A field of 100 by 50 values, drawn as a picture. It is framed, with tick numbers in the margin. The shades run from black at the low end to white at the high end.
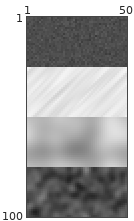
It is made of 4 by 1 panels. Panel 1,1: low, fine-grained, faint in contrast. Panel 2,1: very high, slanting up to the right, faint in contrast. Panel 3,1: high, smooth. Panel 4,1: low, blotchy.
